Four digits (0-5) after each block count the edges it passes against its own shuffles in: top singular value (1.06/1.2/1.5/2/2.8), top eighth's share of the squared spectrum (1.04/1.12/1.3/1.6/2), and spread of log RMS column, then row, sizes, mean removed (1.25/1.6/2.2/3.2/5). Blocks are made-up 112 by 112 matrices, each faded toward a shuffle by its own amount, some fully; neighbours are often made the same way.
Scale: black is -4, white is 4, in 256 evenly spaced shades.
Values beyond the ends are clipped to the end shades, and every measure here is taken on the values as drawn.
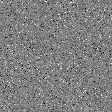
2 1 0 0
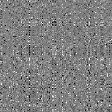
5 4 3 2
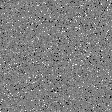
0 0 0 0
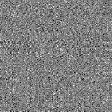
4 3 2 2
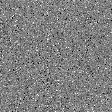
1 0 1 0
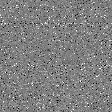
3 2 0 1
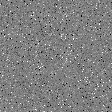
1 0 0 0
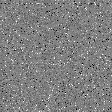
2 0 0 1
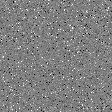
1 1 0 0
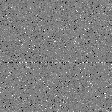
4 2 0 1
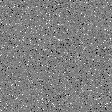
2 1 0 0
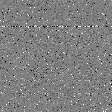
4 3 0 1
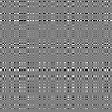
5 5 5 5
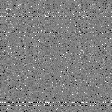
5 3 1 2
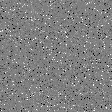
2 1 0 0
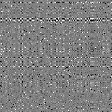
5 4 2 3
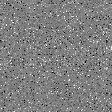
3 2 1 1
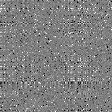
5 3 2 2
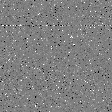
3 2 0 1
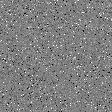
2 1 0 0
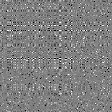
5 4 3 3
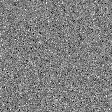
0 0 0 0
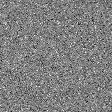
2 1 0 0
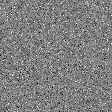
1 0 0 0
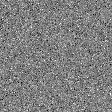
0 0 0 0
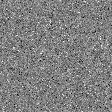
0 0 0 0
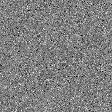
2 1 0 1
